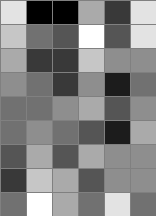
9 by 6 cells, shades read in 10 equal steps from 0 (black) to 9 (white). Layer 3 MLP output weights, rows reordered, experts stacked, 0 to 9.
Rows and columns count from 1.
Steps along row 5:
same up up down up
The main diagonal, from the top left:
8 4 2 5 3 6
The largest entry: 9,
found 2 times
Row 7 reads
3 6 3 6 5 5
